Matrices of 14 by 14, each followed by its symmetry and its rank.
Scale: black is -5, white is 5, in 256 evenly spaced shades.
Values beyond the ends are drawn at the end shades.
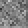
antisymmetric, full rank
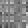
neither, rank two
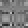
neither, rank two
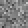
antisymmetric, full rank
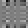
neither, rank one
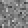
antisymmetric, full rank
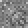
symmetric, full rank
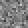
antisymmetric, full rank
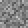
symmetric, full rank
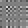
symmetric, rank one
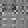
neither, rank two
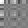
symmetric, rank one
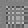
symmetric, rank one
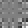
symmetric, rank one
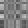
neither, rank one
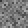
symmetric, full rank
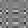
neither, rank one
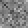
symmetric, full rank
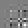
symmetric, rank one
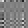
neither, rank one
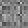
neither, rank two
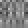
neither, rank two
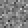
antisymmetric, full rank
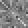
symmetric, full rank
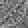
symmetric, full rank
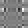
neither, rank one
